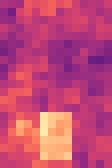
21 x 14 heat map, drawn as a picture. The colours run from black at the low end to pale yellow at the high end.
Odd patch: higher, in the bottom middle. Grain: blotchy. Stripes: none. Histogram: skewed, a long tail of high values. Ninth with the highest average: bottom middle.
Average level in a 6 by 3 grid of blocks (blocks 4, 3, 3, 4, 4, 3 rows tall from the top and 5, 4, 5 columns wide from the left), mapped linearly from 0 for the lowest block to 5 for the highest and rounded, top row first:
1 2 1
0 0 0
1 0 0
2 1 1
3 5 1
2 4 1
